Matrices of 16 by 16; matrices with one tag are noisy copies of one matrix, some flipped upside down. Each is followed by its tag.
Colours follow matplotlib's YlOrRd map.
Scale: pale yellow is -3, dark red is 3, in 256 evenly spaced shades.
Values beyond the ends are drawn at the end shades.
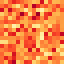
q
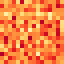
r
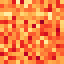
r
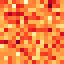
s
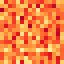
r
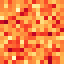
s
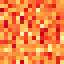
r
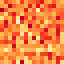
r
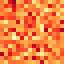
q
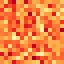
q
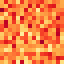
r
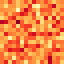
s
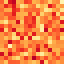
q
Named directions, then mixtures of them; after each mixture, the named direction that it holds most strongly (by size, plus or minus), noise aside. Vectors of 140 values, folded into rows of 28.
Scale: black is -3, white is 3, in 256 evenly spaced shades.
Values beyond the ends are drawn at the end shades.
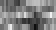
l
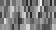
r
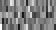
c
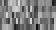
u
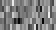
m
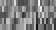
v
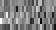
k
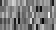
m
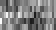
l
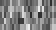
r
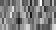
r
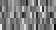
v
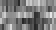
l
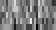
u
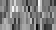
r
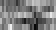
l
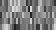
u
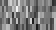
u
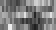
l
